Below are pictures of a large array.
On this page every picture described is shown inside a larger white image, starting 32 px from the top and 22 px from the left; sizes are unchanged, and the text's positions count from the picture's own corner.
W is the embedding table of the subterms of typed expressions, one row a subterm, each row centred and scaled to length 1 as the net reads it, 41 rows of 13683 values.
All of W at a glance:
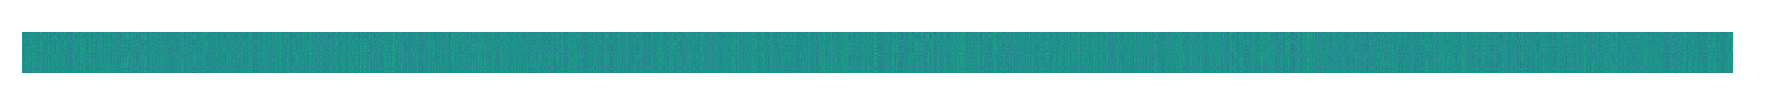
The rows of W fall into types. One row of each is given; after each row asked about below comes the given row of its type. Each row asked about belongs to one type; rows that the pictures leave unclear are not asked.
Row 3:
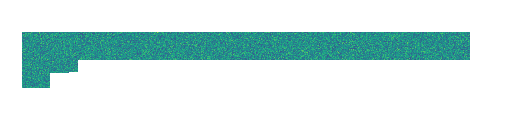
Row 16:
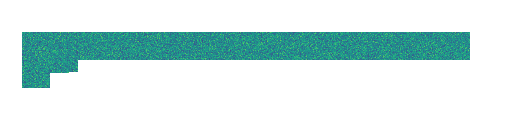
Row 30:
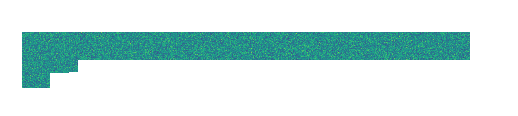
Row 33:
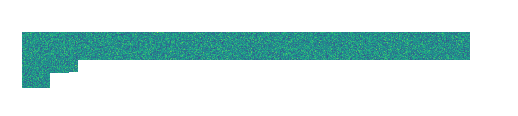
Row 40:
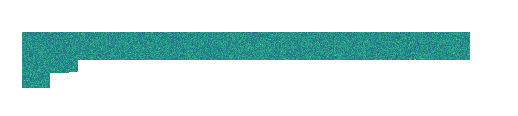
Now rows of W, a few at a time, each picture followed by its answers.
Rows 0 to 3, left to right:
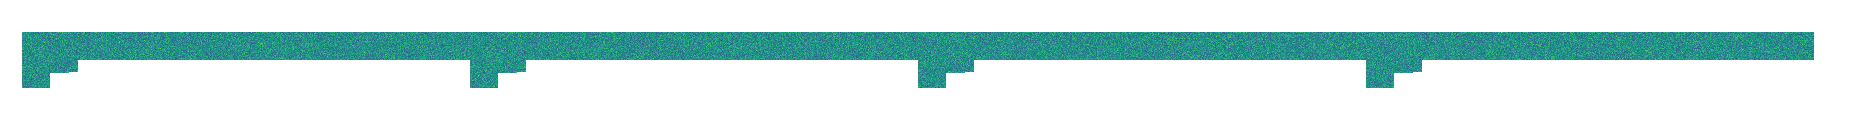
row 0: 40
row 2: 3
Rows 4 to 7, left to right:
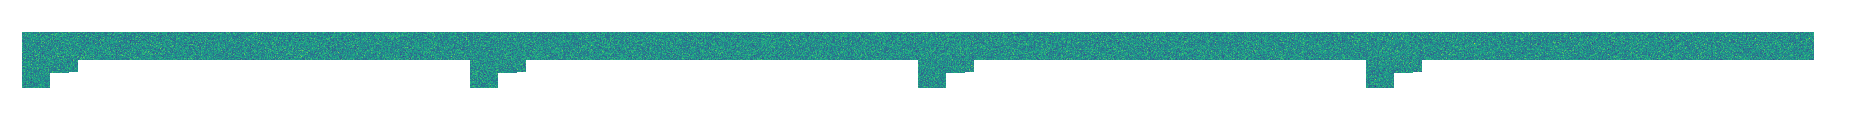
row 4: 3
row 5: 3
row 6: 33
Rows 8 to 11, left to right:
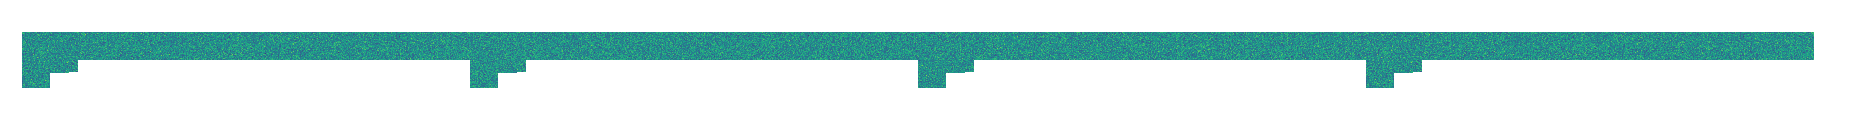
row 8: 40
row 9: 3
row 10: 30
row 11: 40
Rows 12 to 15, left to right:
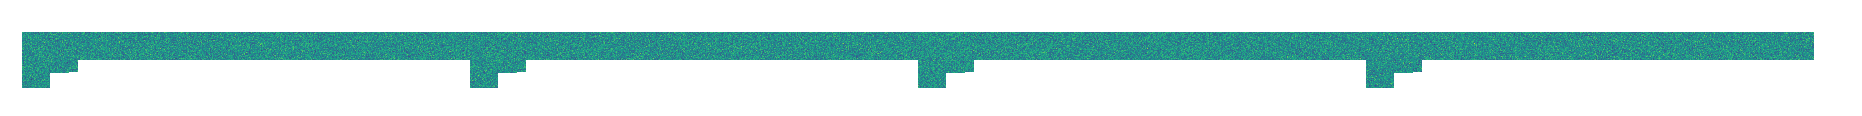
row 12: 40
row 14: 33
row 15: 30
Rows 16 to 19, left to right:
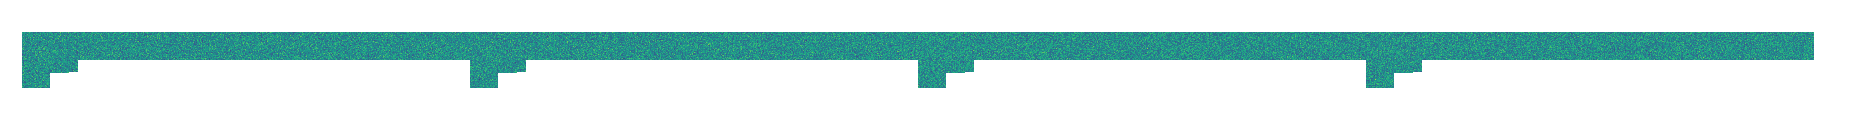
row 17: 40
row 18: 33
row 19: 16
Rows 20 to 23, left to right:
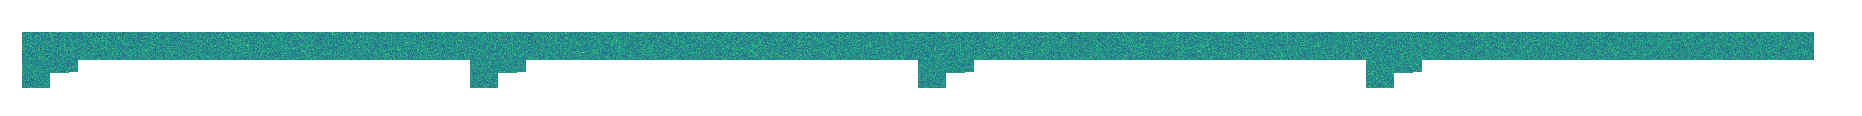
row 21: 30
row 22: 30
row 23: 3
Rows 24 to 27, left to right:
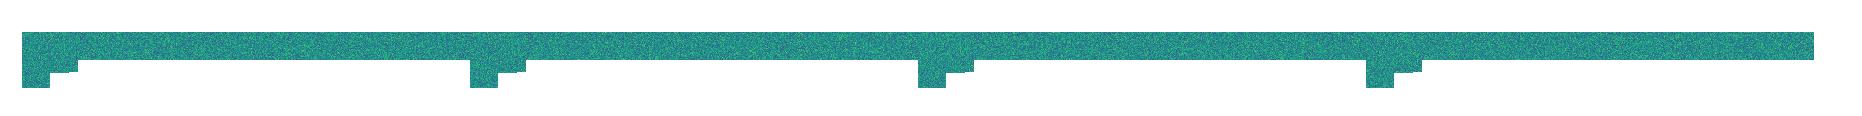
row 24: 30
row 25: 3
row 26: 33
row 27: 3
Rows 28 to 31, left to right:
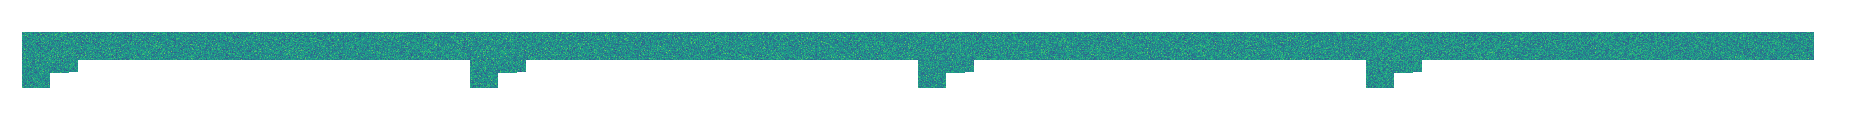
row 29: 16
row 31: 33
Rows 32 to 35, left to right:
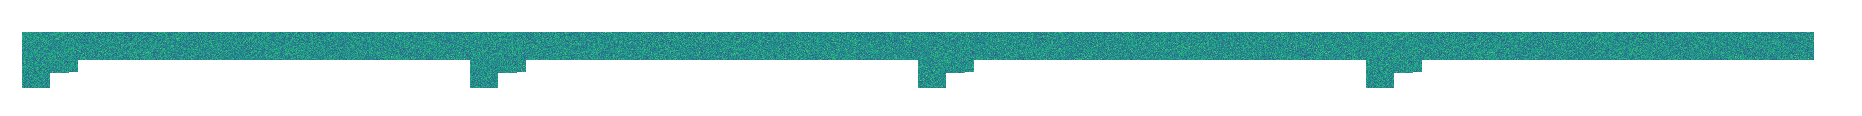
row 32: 33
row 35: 33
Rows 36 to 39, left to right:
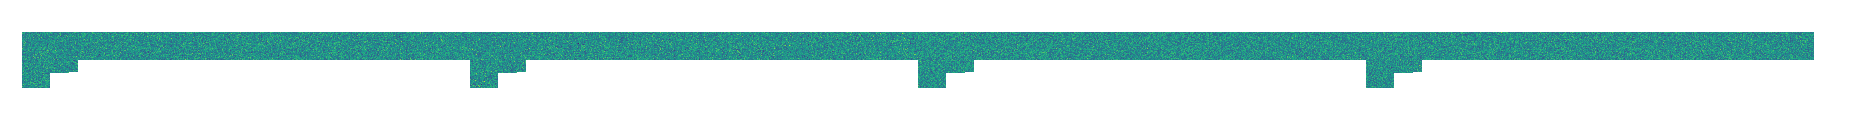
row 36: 16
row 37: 40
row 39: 33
